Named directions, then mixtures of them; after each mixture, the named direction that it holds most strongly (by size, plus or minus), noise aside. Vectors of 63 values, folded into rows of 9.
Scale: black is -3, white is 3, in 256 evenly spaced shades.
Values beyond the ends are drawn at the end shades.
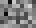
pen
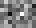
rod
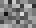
pen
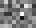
rod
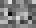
pen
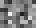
rod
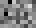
pen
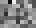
pen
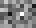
rod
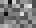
pen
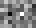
rod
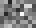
pen
